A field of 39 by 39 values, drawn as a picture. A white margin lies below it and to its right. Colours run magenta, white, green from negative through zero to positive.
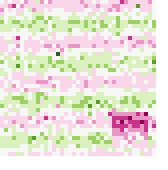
An odd patch, lower than its surroundings, sits in the bottom right. The bottom right is the ninth with the lowest average. There is no overall slope. Stripes running across repeat 4 times from top to bottom.
